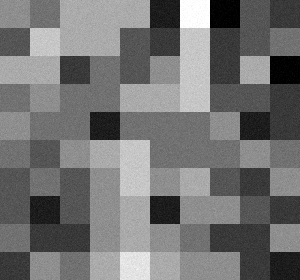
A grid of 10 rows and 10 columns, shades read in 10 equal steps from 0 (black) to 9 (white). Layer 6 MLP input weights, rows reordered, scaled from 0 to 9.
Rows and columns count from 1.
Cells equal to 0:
2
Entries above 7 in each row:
1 0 0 0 0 0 0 0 0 1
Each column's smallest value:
2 1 2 1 3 1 4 0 1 0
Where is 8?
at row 10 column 5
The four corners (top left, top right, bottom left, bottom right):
5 2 2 1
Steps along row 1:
down up same same down up down up down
